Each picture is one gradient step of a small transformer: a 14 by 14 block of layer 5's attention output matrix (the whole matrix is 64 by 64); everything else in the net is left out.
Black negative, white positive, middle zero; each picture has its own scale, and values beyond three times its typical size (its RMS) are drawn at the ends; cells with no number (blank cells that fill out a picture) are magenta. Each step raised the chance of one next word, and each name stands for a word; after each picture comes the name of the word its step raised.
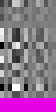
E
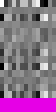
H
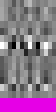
E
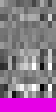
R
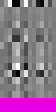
H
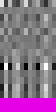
H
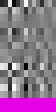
H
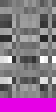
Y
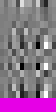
H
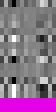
Y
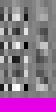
E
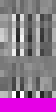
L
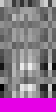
R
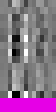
L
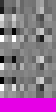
Y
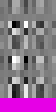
Y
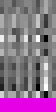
L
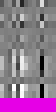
R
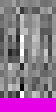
L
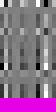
H
